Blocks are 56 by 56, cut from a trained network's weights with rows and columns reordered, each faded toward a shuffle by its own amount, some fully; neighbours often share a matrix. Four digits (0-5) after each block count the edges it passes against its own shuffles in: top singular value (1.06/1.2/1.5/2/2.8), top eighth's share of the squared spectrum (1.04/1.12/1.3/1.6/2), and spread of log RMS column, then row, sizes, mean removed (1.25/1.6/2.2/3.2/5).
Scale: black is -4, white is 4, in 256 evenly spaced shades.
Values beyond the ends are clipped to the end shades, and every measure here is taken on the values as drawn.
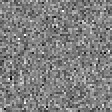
3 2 0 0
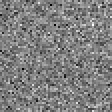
0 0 0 0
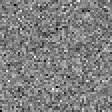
2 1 0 0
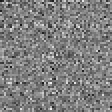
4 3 1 2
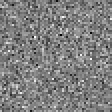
0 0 0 0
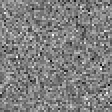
0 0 0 0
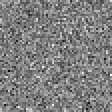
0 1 0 0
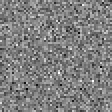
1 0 0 0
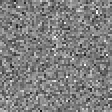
1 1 0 0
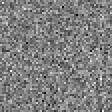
1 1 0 0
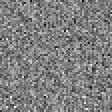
1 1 0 0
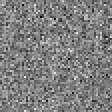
2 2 0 1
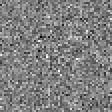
2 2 1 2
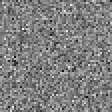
1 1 0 0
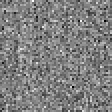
2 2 0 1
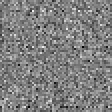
2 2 0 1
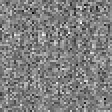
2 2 1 2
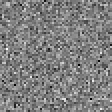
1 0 0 0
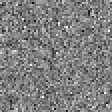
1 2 0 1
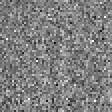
2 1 0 1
